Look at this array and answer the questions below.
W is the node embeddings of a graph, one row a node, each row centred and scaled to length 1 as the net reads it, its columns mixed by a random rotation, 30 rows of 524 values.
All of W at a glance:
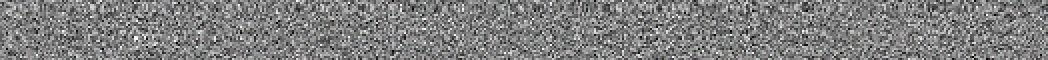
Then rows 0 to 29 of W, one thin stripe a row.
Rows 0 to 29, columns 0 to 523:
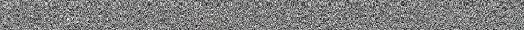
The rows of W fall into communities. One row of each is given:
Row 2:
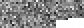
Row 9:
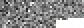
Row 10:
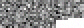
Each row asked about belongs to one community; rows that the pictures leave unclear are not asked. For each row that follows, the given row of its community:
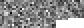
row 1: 2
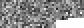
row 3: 2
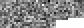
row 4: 2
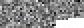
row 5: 2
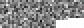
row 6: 10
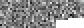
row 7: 10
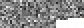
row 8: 2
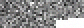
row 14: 9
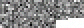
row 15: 10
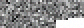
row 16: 10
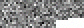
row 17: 2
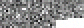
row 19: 10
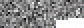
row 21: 9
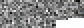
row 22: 2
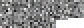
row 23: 10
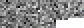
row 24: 10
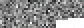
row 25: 9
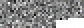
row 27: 9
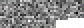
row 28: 2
